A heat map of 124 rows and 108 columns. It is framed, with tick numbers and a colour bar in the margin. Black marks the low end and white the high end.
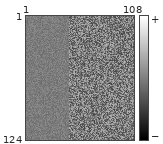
The left part is calmer, up to a seam about 40% of the way across. The grain is fine, like static. There is no overall slope. No regular stripes run through it.
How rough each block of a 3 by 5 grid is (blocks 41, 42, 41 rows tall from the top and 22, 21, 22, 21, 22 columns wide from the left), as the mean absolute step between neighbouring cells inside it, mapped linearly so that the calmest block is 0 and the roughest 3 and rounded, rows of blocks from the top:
00333 / 00333 / 00333
